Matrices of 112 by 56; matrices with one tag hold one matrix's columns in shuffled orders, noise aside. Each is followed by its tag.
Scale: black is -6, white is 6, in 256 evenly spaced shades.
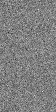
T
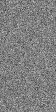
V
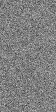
T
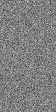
V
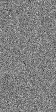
V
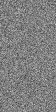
T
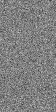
V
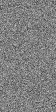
T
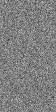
V
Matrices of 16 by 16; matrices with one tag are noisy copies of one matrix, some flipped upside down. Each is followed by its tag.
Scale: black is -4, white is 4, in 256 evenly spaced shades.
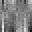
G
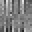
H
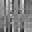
H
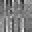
H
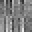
H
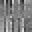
H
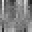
G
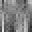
G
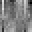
G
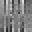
H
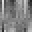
G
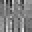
H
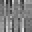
H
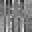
H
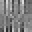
H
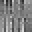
H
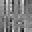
H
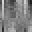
G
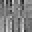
H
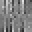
H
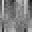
G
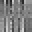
H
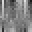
G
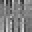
H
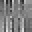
H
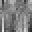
G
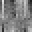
G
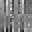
H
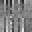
H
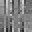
H
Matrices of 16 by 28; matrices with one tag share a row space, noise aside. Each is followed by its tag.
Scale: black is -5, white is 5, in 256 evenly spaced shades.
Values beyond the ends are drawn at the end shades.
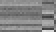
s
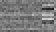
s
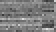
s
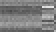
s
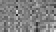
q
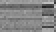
s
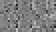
q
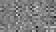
q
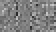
q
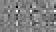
q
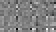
q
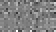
q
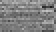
s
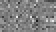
q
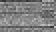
s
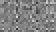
q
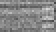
s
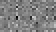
q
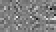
q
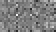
q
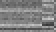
s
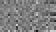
q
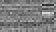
s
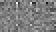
q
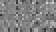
q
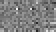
q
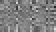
q
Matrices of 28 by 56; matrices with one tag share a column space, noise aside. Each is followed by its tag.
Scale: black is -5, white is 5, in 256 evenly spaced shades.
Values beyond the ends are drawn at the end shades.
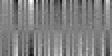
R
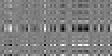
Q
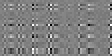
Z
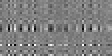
Q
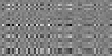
Z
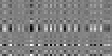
Q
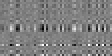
Q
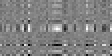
Q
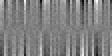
R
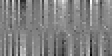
R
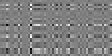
Z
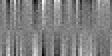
R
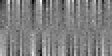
R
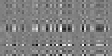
Q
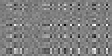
Z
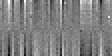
R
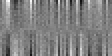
R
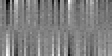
R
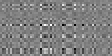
Z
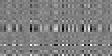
Q
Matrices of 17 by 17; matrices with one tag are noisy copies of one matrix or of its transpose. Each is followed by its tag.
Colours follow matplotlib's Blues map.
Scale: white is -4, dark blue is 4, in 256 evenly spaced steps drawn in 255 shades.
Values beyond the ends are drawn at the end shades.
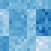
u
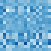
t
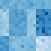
u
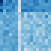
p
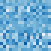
t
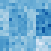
u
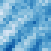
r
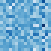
t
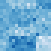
u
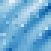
r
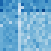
p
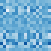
t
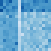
p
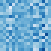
t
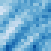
r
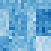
u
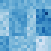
u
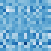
t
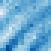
r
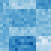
u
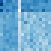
p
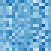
t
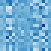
t
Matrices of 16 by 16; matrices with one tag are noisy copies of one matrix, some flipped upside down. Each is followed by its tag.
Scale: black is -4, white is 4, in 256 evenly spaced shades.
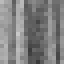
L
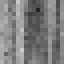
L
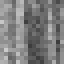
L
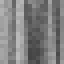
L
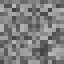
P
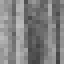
L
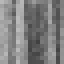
L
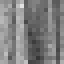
L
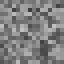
P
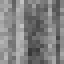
L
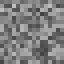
P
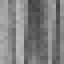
L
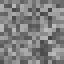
P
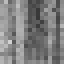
L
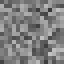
P
